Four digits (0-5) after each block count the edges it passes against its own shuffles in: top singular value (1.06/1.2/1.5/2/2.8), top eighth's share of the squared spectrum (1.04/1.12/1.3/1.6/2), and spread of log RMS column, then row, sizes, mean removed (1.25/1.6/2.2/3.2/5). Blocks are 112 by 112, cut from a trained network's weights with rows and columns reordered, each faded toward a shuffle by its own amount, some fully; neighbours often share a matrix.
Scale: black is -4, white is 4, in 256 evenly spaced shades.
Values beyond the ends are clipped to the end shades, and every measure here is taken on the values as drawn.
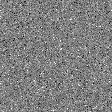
2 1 0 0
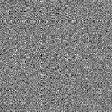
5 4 2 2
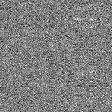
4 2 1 1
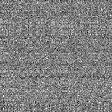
4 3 1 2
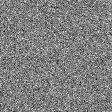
1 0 0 0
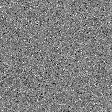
0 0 0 0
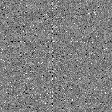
3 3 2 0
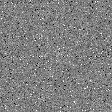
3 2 0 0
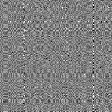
5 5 3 3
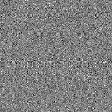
4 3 2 2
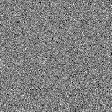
4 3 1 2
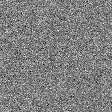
2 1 0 0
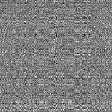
5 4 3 3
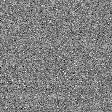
2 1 0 0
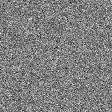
1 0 0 0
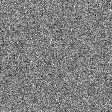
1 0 0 0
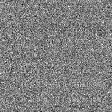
4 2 0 1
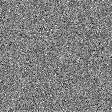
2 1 0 0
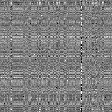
5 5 3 3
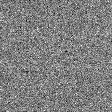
3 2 0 0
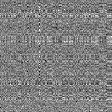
5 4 2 3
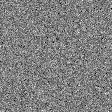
0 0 0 0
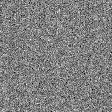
2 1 0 0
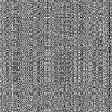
5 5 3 3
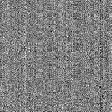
4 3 2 2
